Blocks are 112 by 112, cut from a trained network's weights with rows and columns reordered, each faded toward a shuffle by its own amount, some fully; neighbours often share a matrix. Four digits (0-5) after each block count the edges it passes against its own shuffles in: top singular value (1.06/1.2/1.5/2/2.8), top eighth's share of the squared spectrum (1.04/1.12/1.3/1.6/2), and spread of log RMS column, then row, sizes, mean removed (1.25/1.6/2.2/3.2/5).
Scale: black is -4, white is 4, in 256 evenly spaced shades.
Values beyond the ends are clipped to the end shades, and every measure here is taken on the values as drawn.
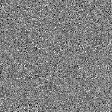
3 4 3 3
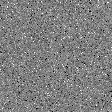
0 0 0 0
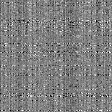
4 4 1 4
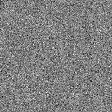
2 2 0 1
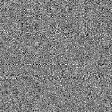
3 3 1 2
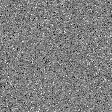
0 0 0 0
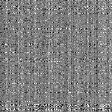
4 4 0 4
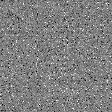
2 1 1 0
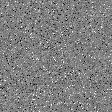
0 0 0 0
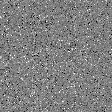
1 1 1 0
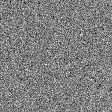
0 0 0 0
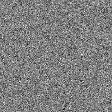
2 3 2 0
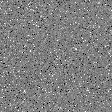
0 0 0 0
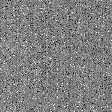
2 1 0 1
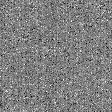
2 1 0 1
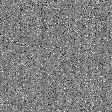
1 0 0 0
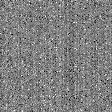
3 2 0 2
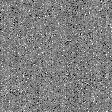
2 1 0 1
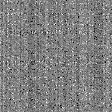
4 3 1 3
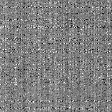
4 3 0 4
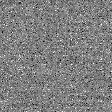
2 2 1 0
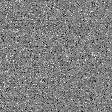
1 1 0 0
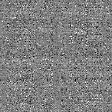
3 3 3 0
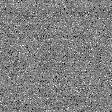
2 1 1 0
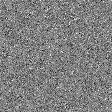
1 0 0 0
